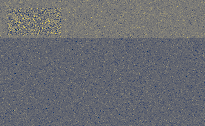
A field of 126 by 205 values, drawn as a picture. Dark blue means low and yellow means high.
Odd patch: rougher, in the top left. Roughest part: top left. Seam: horizontal, 30% of the way down, the top part higher. Average level on the scale: 40%. Stripes: none.
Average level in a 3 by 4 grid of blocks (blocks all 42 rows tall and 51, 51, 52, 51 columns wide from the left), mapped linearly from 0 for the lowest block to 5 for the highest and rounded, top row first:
5555
0000
0000
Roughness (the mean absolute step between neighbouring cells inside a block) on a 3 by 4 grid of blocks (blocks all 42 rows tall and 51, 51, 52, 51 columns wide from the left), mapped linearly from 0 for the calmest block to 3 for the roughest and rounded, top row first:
3100
0000
0000
